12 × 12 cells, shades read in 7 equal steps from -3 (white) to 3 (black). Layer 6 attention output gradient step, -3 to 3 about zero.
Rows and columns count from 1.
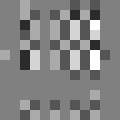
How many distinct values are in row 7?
6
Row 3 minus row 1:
0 0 3 -1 0 -1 1 -3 1 -4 0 0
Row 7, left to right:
0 0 2 -2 0 -1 1 -2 1 -3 0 0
